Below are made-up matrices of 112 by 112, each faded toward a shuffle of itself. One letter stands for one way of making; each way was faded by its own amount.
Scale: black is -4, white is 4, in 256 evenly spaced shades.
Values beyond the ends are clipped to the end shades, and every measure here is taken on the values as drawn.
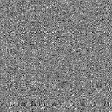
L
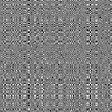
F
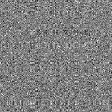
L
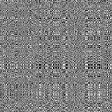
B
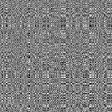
B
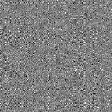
L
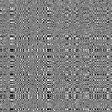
F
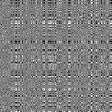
F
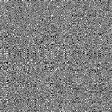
L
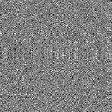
L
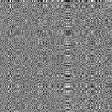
B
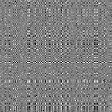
F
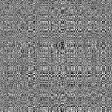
B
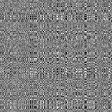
B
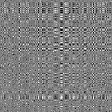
F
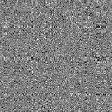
L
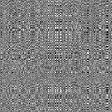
B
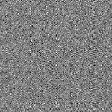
L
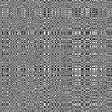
F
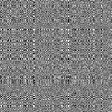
B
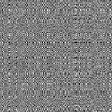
B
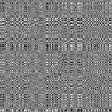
F
